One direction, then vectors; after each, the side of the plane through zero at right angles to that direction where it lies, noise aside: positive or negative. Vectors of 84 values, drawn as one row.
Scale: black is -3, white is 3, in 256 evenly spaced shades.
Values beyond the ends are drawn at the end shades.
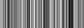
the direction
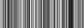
positive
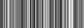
negative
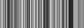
positive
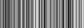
positive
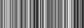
negative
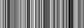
positive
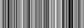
positive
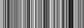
positive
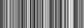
negative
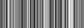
negative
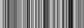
positive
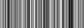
positive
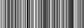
positive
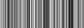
positive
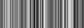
negative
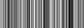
positive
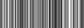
negative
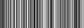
negative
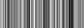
positive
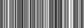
negative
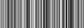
positive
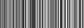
negative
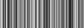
positive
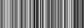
negative
